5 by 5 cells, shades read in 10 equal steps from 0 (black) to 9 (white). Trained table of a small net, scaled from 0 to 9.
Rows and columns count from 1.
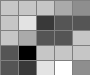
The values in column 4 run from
3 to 9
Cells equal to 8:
2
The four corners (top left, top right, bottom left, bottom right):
7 5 3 5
